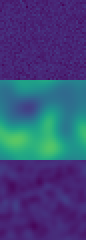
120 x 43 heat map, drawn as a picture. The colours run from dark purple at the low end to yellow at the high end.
It is made of 3 by 1 panels. Panel 1,1: very low, fine-grained, faint in contrast. Panel 2,1: middling, smooth, strong in contrast. Panel 3,1: very low, blotchy, faint in contrast.
